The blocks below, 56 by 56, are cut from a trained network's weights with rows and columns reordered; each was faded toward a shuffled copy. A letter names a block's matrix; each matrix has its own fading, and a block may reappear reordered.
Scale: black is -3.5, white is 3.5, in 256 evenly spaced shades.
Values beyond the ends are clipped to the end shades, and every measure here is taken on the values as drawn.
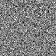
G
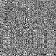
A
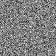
G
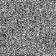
A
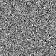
G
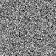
G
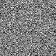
A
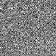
A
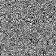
A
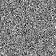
G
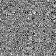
A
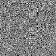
A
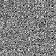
A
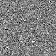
G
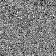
G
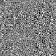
A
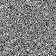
G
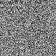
G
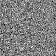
G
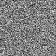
G
